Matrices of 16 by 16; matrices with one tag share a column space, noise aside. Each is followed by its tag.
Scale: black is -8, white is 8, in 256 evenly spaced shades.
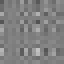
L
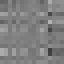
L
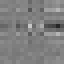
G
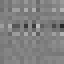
G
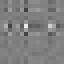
G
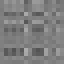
L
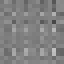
L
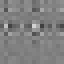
G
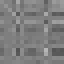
L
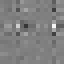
G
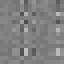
L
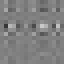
G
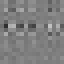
G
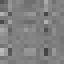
L
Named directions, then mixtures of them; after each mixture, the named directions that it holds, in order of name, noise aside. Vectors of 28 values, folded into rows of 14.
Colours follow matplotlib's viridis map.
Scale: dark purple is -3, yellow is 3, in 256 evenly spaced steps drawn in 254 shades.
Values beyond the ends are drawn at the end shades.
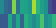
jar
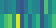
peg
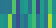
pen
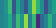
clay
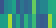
clay, peg, pen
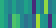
clay, peg, pen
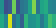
jar, peg, pen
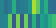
clay, jar, peg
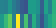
clay, peg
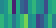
clay, jar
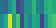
peg, pen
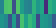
clay, jar, peg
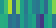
clay, jar, peg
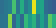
clay, jar, pen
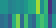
jar, pen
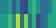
clay, peg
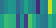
clay, jar, pen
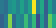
clay, jar, pen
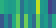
jar, pen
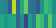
clay, pen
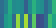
clay, peg
